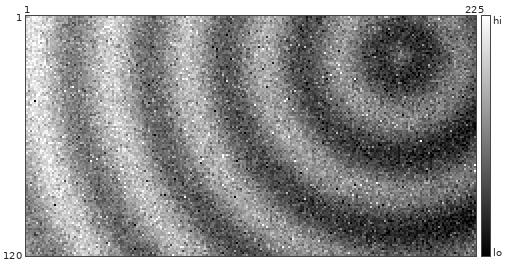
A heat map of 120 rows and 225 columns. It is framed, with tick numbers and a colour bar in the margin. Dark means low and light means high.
Concentric rings centre on the top right. There is an overall slope up to the left. Overall the values sit about 50% of the way up the scale.
